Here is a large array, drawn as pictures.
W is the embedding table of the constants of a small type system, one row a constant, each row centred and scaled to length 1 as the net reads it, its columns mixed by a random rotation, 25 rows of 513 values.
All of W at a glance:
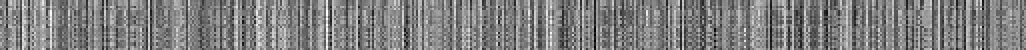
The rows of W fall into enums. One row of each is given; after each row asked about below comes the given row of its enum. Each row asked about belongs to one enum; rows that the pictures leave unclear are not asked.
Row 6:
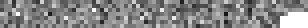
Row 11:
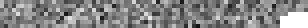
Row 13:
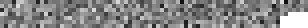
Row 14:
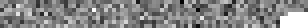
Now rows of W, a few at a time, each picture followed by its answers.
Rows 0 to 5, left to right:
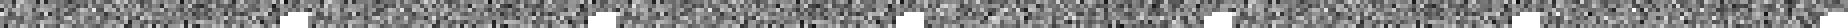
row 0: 13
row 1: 13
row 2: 13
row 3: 11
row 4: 13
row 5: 6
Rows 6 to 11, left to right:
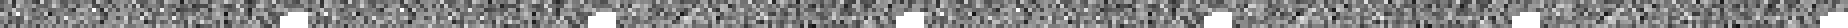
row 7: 6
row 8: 11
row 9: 6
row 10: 11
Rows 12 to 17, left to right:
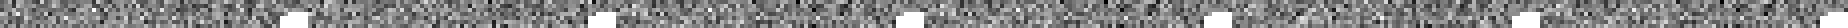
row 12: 6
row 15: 14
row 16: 11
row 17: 14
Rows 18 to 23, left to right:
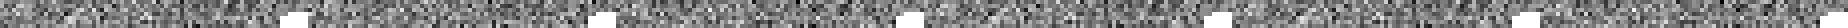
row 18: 11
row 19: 13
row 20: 14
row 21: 11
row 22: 11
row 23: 14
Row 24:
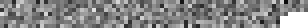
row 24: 13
